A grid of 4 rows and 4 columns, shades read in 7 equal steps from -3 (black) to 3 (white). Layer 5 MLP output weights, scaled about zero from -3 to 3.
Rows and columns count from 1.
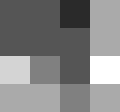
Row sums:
-3 -2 4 3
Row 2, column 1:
-1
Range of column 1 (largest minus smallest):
3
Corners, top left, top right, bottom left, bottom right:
-1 1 1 1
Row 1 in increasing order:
-2 -1 -1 1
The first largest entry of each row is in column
4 4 4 1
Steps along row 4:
same down up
